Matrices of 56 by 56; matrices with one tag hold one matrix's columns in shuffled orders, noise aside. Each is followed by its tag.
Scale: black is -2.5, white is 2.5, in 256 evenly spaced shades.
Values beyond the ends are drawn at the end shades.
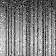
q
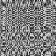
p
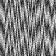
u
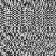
p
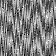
u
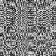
p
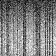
q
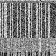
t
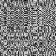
p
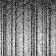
q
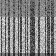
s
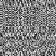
p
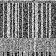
t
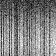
q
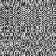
p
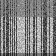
s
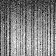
q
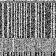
t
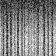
q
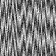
u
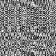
p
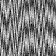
u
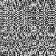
p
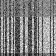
s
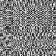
p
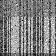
s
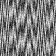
u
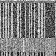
t
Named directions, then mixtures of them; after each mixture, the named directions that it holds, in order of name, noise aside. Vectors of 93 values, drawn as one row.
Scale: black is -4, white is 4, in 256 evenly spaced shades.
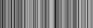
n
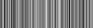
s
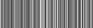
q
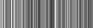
n, s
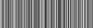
q, s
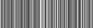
q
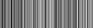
n, q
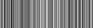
q, s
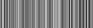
n, s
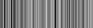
n, s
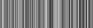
n, s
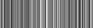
q, s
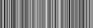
s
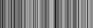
n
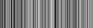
n, s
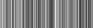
n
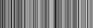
n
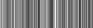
n, q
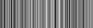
n, s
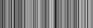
n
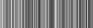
n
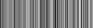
n, q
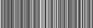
q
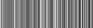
n, q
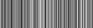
n, q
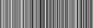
n, q
